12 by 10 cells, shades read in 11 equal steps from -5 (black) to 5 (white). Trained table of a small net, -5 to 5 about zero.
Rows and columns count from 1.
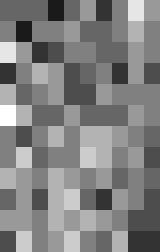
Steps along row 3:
down down up up same down same up down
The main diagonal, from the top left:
-1 -4 -3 1 -2 -1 2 0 0 -2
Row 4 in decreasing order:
2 1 1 0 0 -1 -2 -2 -3 -3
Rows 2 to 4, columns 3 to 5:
0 0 1 / -3 -2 0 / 2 1 -2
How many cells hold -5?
0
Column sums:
7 4 -6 4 5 2 -3 -2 5 -12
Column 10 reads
1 0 0 -2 0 0 -1 -2 -1 -2 -2 -3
